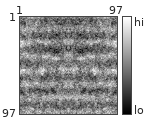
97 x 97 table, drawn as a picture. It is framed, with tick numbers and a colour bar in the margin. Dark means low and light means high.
Stripes: horizontal, repeating 7 times. Slope: none. Mirror symmetry: left to right. Histogram: bell-shaped.
